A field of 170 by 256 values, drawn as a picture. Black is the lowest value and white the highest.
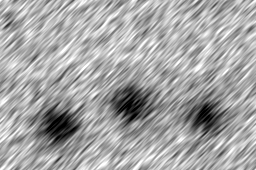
Dips: three. Histogram: skewed, a long tail of low values. Odd rows or columns: none.
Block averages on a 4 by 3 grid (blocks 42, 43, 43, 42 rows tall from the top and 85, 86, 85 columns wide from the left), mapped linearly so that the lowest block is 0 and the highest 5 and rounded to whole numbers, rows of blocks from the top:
5 5 5
5 5 5
2 0 1
2 5 4
